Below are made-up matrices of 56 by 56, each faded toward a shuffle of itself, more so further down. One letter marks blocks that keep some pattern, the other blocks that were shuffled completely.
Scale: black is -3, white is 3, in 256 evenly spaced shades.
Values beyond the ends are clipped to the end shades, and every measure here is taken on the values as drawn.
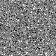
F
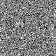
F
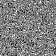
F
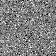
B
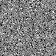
B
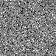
F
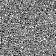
F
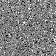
B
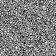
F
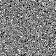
F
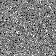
B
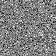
F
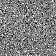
B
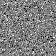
B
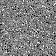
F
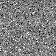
F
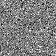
F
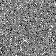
F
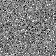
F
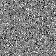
F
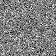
B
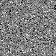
B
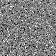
F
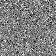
B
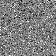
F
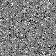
F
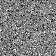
B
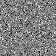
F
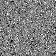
F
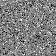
B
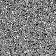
B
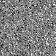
F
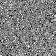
B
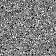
B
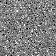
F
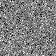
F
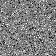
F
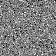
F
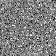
F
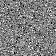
B
